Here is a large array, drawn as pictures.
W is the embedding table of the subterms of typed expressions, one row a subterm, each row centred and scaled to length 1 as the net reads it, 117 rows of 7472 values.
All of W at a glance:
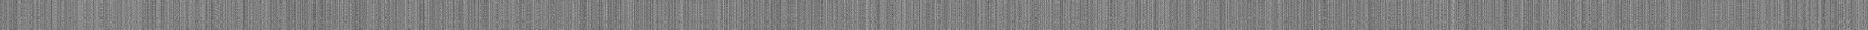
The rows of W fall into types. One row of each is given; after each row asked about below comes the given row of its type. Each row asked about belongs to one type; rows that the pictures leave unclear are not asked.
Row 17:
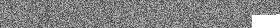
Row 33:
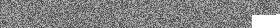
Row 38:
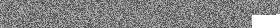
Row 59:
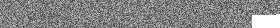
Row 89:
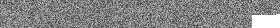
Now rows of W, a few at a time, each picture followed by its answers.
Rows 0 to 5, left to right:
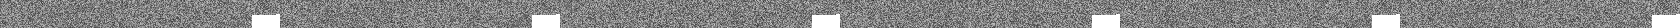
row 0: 33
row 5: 33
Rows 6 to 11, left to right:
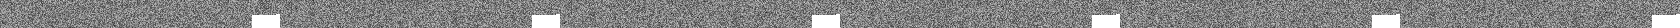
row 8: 38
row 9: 89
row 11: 38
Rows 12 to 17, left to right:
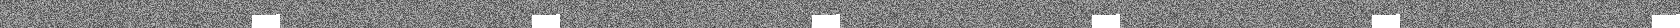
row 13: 38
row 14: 17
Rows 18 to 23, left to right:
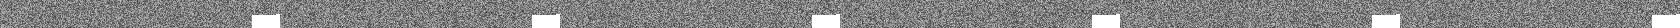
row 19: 38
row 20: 59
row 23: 59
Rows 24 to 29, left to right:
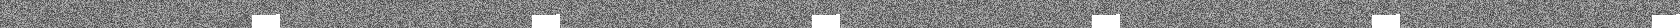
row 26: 38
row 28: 33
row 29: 89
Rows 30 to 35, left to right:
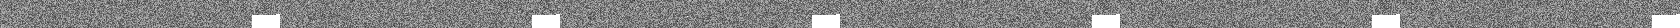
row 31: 59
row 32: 59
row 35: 89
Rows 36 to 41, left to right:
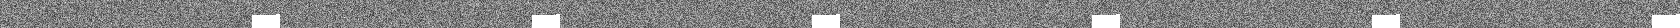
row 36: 33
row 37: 38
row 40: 59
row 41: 33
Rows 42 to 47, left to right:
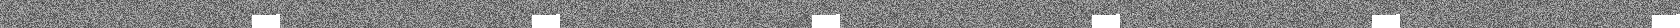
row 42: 38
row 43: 38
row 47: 89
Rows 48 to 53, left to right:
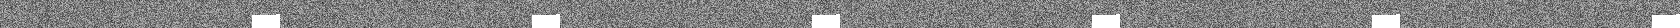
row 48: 17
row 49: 38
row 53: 89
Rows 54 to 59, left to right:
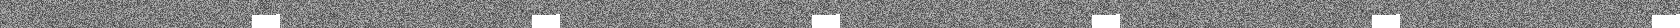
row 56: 33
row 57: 33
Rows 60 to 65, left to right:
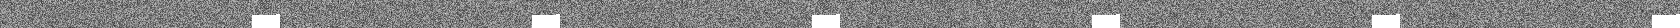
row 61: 89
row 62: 33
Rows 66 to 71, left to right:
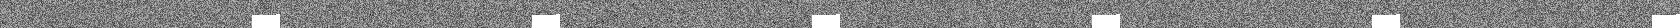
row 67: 89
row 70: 59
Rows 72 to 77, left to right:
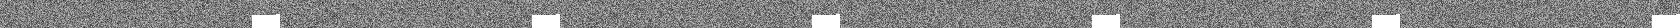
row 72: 38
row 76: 38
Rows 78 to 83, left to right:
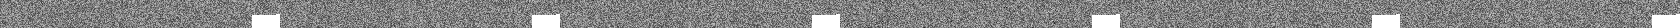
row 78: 33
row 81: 17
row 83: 33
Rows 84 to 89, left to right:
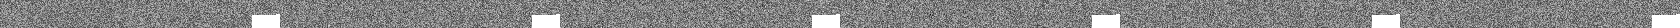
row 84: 33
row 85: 17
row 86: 17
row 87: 89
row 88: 89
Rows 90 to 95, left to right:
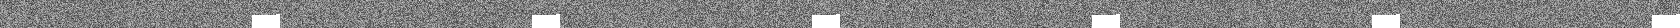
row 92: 38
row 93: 89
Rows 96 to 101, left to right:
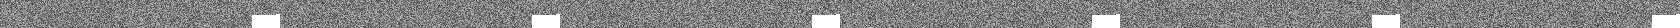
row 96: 33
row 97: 38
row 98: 59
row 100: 33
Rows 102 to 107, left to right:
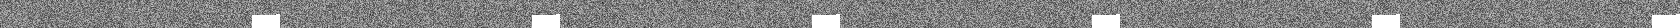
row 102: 59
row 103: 89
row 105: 38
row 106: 33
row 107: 33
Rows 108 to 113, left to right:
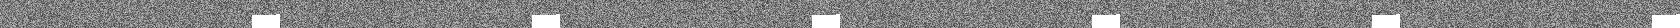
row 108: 59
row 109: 17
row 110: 38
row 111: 59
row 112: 89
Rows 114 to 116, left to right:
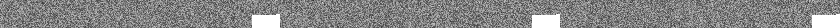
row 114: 38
